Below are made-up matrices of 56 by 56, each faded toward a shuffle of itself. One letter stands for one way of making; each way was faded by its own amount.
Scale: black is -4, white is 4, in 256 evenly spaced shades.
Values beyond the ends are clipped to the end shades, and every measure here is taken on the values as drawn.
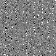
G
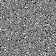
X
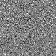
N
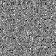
N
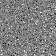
X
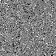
X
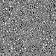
X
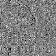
N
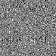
N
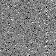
X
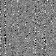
G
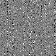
G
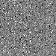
X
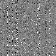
G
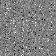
G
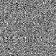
N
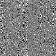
G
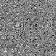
N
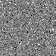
X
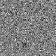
N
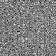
N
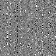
G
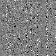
G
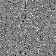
X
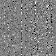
G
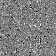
X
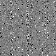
G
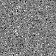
X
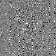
G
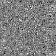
N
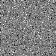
X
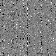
G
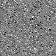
X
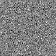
N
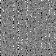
G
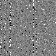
G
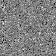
X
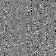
G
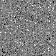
X
